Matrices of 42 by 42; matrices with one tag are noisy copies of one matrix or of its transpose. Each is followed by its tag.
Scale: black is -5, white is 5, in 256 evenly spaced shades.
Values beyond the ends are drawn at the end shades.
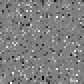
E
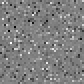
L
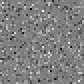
L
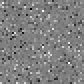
L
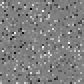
L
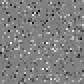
L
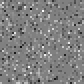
L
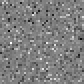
L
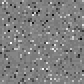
L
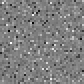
L
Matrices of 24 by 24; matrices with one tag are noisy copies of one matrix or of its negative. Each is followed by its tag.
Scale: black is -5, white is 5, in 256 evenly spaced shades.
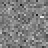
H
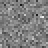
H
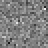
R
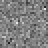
R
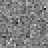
R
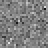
R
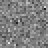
R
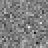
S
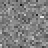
H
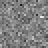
H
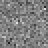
R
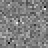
R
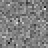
R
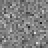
S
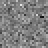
H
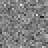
H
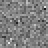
R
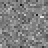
H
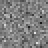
S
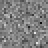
S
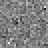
R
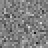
S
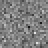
S
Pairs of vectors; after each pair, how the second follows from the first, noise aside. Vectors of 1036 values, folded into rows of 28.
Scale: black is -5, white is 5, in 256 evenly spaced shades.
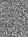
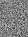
negated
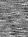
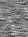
negated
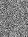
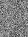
negated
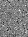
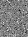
negated
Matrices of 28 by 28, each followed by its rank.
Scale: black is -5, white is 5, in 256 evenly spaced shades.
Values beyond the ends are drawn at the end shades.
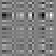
one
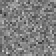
full rank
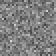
full rank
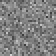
full rank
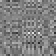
three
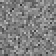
full rank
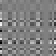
one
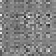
three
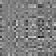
three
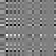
one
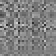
three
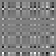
one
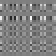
one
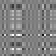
one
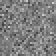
full rank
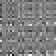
three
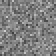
full rank
